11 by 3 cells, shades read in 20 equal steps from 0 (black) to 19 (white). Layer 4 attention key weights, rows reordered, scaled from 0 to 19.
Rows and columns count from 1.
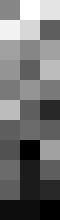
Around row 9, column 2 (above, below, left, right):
0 2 8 7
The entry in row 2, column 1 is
18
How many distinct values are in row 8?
3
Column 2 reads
19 16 10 7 11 7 8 0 2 2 1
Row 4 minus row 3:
-1 -3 2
